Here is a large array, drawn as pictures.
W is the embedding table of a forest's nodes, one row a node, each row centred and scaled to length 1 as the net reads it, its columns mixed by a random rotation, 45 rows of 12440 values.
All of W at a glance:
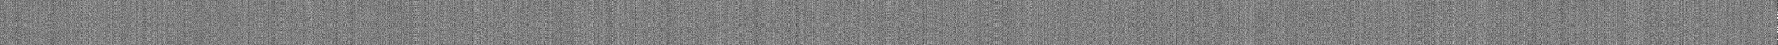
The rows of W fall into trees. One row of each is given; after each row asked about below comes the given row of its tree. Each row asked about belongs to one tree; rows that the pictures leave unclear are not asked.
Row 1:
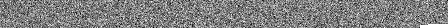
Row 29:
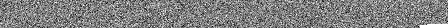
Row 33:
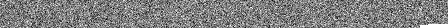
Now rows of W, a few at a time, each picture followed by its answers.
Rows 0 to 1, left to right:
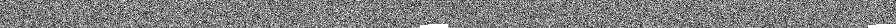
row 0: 33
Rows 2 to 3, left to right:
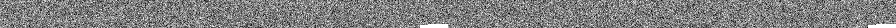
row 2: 1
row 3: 1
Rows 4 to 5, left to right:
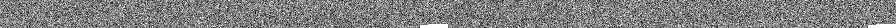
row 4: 1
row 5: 33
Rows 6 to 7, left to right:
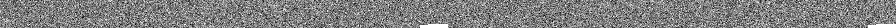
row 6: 1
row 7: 33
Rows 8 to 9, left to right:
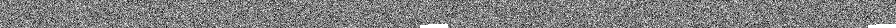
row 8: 33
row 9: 1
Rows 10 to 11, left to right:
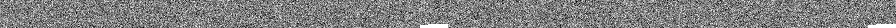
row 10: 1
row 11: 33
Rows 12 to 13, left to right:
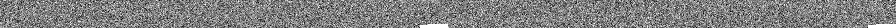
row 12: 29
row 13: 1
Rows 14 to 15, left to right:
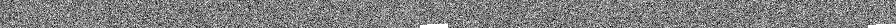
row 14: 29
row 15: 33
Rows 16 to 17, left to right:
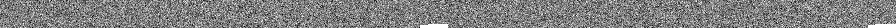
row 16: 1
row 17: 29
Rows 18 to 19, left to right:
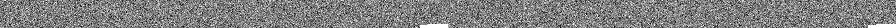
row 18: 29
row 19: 33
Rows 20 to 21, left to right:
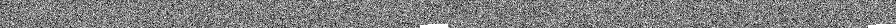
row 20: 29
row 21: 1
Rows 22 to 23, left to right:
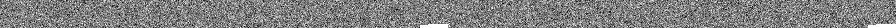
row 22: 1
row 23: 33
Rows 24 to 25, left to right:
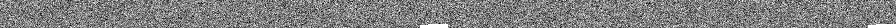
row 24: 33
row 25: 33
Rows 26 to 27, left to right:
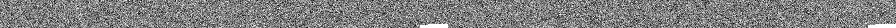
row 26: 33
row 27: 29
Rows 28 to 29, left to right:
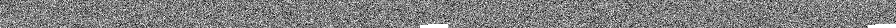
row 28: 1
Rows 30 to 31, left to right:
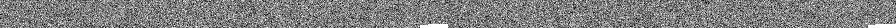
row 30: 1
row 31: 29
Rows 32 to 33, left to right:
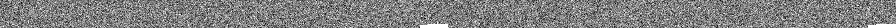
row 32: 29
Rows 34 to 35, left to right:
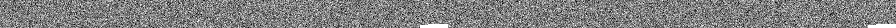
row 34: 1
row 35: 33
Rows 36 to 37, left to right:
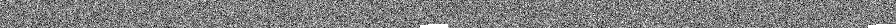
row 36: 33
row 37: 1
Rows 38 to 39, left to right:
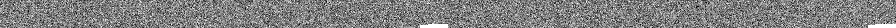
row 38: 1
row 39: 29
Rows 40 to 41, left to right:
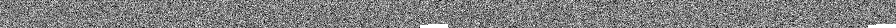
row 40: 1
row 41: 33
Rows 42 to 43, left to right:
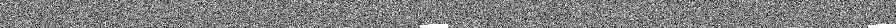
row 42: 33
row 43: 33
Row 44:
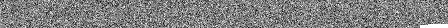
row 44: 1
